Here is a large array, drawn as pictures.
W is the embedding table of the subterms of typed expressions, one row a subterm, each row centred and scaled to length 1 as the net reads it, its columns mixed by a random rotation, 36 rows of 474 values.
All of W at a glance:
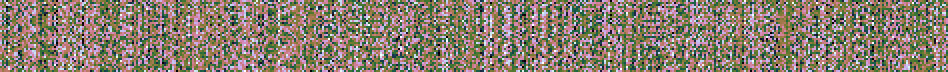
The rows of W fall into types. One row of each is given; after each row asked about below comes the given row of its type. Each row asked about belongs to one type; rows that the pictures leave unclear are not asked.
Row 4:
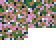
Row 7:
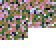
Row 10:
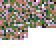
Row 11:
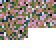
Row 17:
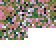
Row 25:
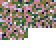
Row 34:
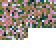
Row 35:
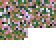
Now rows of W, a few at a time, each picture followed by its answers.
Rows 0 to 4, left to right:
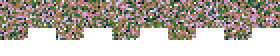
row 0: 11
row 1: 35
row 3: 10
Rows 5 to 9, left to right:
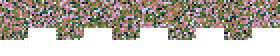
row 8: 17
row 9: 11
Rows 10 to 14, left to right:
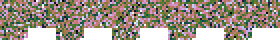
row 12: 17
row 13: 25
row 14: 25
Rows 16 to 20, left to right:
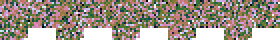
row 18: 10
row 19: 34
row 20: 34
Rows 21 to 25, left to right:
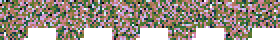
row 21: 11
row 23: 4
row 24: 10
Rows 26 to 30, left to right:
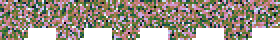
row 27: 25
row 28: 35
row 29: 25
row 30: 7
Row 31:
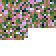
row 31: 17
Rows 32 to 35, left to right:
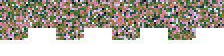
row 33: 7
